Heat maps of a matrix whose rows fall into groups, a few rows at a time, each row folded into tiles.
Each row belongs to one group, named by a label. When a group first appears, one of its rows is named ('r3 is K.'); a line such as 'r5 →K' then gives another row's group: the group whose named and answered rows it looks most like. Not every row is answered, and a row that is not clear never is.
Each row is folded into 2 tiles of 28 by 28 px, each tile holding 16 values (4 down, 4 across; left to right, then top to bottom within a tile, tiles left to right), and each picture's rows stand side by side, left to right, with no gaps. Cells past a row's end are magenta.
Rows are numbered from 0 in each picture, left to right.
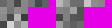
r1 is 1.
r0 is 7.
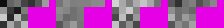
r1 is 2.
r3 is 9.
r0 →9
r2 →1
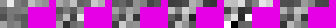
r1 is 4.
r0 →1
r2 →7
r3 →7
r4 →4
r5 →7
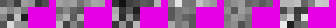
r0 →7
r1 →4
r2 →9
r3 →1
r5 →4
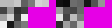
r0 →4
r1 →9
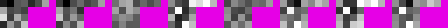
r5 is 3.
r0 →9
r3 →3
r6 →3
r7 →3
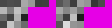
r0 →7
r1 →7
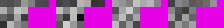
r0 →7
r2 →1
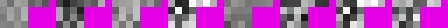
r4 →2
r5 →7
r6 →3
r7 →4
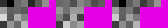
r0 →9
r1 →7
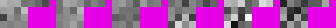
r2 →1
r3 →7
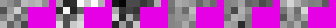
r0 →1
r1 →3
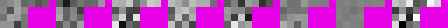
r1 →9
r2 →4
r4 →7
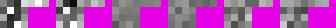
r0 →3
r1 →3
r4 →4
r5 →4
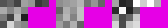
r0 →7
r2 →3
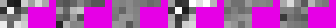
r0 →3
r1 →7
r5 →1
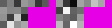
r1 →3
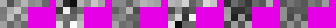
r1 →3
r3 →4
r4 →9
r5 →9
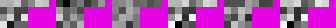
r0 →4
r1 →9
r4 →7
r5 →4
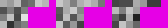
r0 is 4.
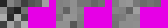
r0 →9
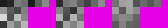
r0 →9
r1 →9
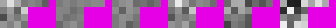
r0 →1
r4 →2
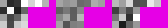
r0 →3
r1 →4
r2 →4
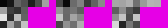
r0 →9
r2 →4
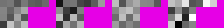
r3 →4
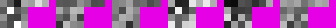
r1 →7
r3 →3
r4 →9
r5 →4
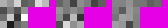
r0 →4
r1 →7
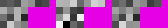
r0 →7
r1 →4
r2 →7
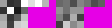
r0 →3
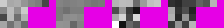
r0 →1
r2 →4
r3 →9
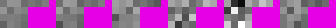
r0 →2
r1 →2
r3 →4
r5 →2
